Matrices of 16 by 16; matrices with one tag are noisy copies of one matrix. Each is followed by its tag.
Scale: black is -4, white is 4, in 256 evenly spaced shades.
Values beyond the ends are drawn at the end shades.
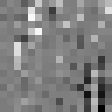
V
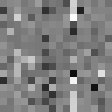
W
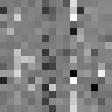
W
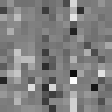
W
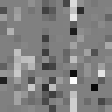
W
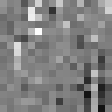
V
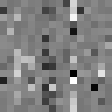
W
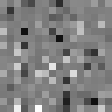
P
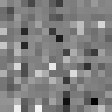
P
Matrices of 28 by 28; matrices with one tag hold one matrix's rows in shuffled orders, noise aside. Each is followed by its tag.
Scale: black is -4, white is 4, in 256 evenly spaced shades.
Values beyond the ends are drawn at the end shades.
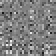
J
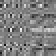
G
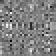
J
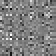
J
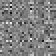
J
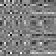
G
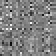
J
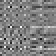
G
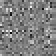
J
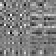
G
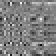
G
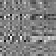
G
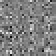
J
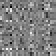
J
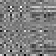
G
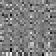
J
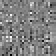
J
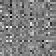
J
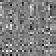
J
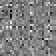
J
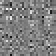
J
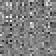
J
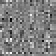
J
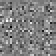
J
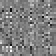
J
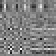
G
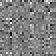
J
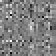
J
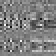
G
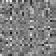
J
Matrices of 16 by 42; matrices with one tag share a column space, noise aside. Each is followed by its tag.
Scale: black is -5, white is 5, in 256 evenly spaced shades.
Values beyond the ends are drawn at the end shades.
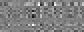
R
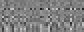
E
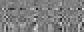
E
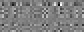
R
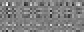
R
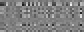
R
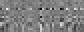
E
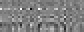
E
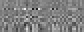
E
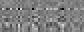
E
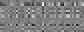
R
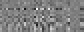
E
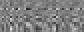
E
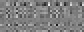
R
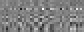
E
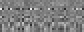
E
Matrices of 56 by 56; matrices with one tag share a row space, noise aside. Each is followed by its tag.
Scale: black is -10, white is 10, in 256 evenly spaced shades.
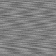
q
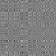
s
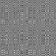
s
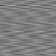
q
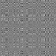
s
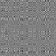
s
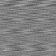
q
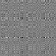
s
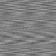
q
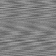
q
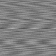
q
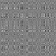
s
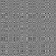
s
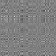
s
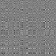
s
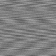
q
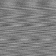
q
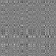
s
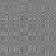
s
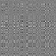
s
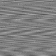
q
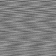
q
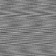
q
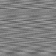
q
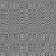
s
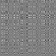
s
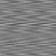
q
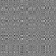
s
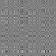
s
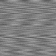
q
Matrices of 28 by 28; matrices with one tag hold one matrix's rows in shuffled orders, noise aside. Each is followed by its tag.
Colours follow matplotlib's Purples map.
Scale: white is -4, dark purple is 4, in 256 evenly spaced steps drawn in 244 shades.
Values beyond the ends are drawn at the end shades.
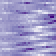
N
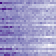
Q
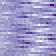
N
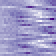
N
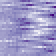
N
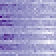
Q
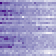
Q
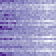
Q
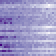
Q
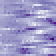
N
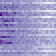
Q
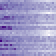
Q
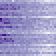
Q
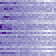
Q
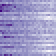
Q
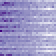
Q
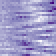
N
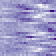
N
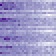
Q
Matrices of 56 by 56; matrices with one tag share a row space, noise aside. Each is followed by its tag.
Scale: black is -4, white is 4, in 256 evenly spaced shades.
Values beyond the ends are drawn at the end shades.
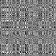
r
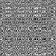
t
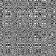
t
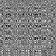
t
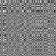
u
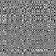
u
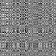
r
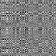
r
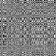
u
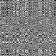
r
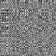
r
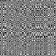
u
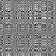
t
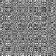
t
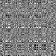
t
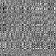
u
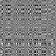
t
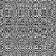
t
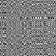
u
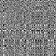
u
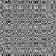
t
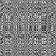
t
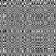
u
